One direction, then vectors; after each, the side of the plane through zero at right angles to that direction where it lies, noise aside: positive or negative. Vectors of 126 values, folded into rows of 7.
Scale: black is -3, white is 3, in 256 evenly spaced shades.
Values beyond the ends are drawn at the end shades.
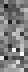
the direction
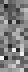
positive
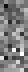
positive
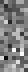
positive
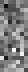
positive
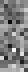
positive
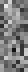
negative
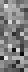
negative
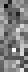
positive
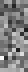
positive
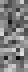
positive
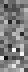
positive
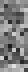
positive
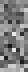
positive
